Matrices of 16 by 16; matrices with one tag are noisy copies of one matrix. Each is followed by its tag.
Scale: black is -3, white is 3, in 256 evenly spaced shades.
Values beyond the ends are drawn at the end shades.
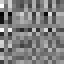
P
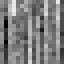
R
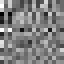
P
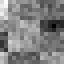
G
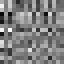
P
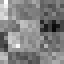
G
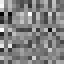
P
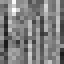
R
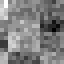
G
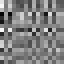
P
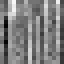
R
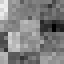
G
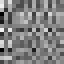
P
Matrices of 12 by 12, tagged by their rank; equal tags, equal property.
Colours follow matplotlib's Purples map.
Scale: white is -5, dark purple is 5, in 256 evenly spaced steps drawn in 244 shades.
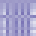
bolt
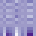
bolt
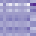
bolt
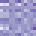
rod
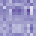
rod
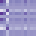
bolt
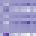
bolt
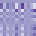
bolt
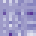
rod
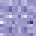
rod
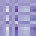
bolt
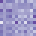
rod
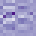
rod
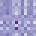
rod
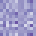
rod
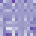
rod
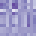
rod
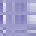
bolt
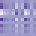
bolt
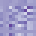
rod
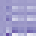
bolt
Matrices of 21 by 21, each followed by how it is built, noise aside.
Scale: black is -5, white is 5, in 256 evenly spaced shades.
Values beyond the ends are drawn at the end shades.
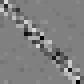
banded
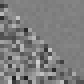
lower triangular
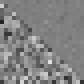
lower triangular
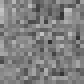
low rank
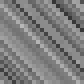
Toeplitz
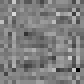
low rank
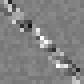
banded
